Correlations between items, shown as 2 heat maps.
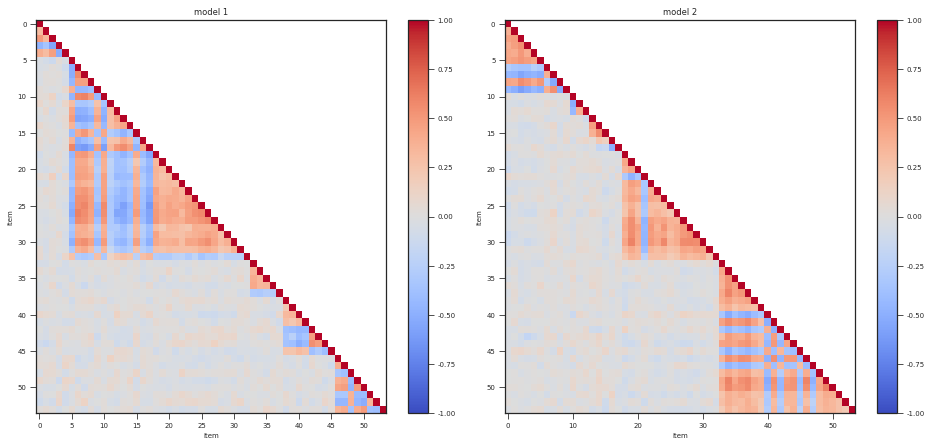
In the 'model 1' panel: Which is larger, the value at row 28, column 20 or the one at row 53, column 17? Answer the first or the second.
the first
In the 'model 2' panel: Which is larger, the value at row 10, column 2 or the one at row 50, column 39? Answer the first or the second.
the second
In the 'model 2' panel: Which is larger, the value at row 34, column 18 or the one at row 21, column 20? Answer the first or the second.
the first
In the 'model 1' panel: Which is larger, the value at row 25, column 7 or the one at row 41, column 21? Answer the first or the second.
the first
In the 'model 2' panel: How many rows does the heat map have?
54
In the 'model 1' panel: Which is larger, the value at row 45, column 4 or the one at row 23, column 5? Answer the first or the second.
the first
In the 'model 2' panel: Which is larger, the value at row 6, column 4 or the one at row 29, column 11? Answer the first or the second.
the second
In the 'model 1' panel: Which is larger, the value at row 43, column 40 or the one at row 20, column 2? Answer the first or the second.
the second
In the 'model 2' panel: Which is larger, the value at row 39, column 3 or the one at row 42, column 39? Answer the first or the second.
the first
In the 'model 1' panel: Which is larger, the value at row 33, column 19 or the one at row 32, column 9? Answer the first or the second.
the second
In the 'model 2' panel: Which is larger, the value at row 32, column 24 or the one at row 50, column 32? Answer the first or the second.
the first
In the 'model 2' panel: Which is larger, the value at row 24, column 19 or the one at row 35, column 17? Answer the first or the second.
the first
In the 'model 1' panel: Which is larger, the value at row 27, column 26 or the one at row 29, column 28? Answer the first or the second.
the first
